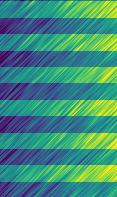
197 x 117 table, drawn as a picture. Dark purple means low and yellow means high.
Slope: up to the right. Stripes: horizontal, repeating 6 times. Mirror symmetry: none. Ninth with the highest average: bottom right.
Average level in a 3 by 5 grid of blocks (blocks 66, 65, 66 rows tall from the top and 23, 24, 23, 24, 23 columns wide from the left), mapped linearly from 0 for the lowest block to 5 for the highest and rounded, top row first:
0 1 2 4 5
0 1 2 3 5
1 2 3 4 5
